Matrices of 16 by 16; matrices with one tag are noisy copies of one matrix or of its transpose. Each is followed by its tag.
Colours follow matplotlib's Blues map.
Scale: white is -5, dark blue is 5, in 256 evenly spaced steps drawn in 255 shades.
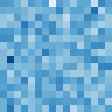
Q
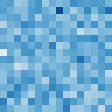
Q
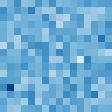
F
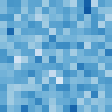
F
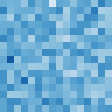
Q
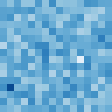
F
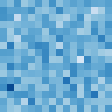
F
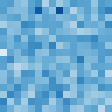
Q
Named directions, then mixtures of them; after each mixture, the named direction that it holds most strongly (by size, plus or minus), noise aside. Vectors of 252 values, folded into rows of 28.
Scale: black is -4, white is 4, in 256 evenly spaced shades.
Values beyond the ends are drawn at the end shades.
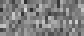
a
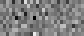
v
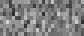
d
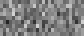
d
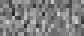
d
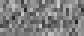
a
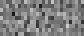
d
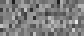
a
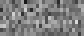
a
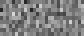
a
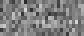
a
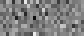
v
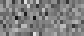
v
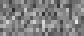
d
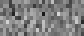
d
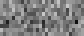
d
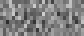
d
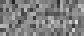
a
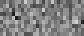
d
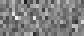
v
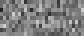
a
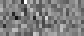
v
